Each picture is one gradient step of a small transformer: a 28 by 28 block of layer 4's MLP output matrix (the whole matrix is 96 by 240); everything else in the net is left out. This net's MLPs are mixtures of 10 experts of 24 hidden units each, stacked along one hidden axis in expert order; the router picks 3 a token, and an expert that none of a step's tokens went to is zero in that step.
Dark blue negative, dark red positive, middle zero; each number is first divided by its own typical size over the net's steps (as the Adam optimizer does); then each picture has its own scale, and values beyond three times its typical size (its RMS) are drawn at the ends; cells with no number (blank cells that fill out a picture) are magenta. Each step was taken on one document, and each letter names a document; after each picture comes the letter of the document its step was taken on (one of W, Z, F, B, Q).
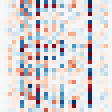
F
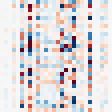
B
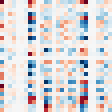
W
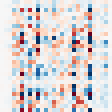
F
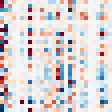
W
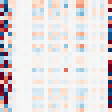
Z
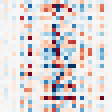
B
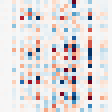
B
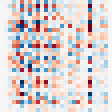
F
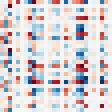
Z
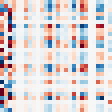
W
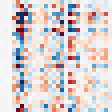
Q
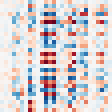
W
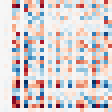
Q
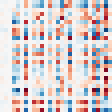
Q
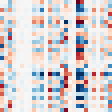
Z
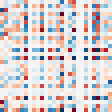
Q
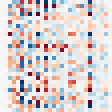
F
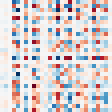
Q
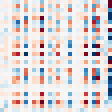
Q
